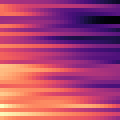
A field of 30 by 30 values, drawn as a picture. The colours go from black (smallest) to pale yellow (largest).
The field climbs toward the bottom left. The ninth with the highest average is the bottom left. Streaks run across, left to right. The ninth with the lowest average is the top right. Overall the values sit about 50% of the way up the scale. The halves do not mirror each other.
